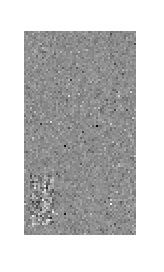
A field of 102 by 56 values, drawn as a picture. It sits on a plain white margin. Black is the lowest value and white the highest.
There are no regular stripes. There is no overall slope. The halves do not mirror each other. In the bottom left lies a patch that is rougher than the rest. Fine speckle covers the field. The distribution is heavy-tailed on both sides. Values change most from cell to cell in the bottom left.
